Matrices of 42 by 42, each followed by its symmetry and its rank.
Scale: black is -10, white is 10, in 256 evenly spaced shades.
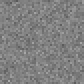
neither, full rank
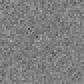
symmetric, full rank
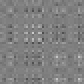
symmetric, rank two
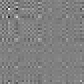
symmetric, rank three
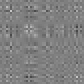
symmetric, rank two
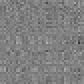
neither, rank five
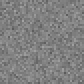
neither, full rank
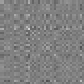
symmetric, rank three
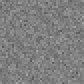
symmetric, full rank
